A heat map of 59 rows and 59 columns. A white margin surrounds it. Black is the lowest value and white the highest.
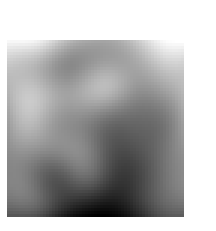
Slope: up to the top. Lone odd cells: none. Grain: smooth. Stripes: none. Average level on the scale: 50%.
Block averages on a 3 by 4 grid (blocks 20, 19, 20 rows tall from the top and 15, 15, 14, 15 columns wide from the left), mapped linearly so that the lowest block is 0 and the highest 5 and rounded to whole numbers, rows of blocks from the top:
5 4 4 5
4 3 2 2
2 1 0 2
